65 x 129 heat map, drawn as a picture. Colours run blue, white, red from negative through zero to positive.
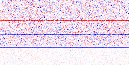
Rows 21, 35 and 48 stand out from the rest. On average the colour sits 50% of the way up the scale. The bottom part is calmer, past a seam about 70% of the way down. No overall slope runs across the table.
